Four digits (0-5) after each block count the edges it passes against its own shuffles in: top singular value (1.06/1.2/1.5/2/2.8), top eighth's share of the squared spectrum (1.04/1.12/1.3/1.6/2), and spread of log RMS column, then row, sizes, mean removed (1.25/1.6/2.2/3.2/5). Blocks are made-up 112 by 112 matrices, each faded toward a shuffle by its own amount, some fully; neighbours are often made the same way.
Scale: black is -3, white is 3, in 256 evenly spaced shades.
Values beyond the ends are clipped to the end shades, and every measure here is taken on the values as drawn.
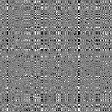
5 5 4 4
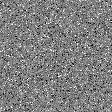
0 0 0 0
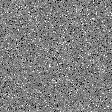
0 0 0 0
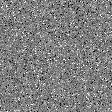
0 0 0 0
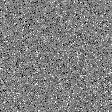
0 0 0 0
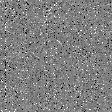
2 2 2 1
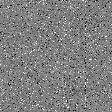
2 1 1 0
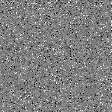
1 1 2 1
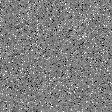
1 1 1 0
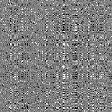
5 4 3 3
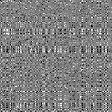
5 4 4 4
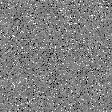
3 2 1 0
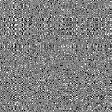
5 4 3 3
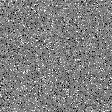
2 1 0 0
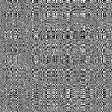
5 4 4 4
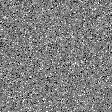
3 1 0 0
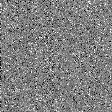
1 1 2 0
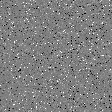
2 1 0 0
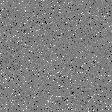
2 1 0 1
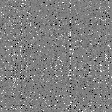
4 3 2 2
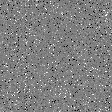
2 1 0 0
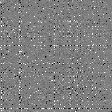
4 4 2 2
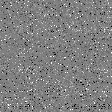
3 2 0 1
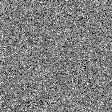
0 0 0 1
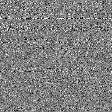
2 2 0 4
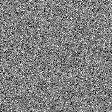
0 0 1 0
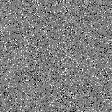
3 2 1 0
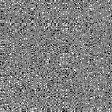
5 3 2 2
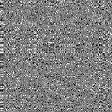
5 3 2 2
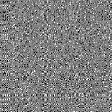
5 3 3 3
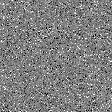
3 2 0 0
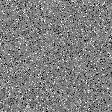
2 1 0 0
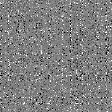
3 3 3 2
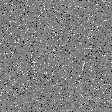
0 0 0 0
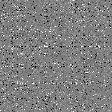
3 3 2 2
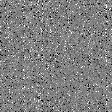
2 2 2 1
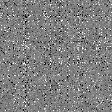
3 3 3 2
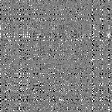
4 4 4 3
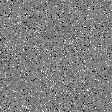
2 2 1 1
